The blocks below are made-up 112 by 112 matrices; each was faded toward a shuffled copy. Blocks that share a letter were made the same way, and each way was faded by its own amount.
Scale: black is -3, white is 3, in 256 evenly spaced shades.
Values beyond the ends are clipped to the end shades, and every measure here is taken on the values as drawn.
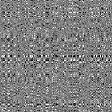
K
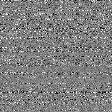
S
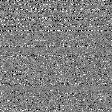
S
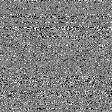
S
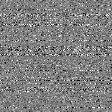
S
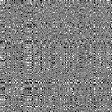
K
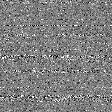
S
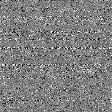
S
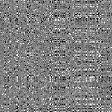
K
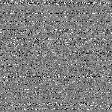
S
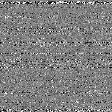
S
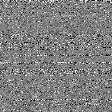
S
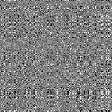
K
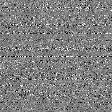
S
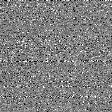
S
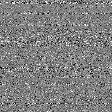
S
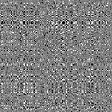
K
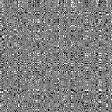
K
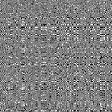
K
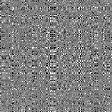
K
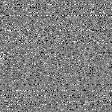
S
